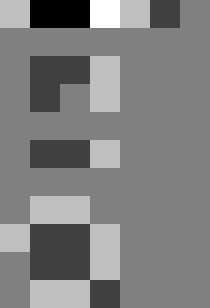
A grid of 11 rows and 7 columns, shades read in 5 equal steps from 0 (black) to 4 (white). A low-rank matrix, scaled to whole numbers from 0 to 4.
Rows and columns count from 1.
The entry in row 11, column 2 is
3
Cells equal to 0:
2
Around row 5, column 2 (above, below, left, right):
1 1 2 2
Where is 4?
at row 1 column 4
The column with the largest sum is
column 4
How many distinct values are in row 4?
3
